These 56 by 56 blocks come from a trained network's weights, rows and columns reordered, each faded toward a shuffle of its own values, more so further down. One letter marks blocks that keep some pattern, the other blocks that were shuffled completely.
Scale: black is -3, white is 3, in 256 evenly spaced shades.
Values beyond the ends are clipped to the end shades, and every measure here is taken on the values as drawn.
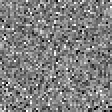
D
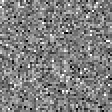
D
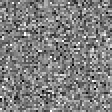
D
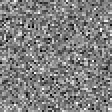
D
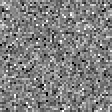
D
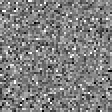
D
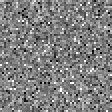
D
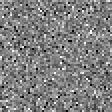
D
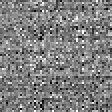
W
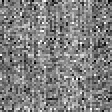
W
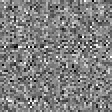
W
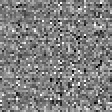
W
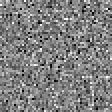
D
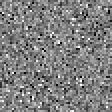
D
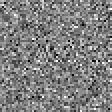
W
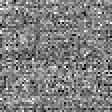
W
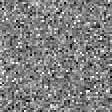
D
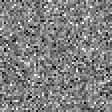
D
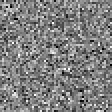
D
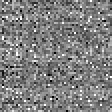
W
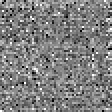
W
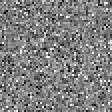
D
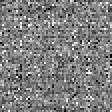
W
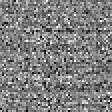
W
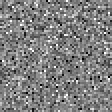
D
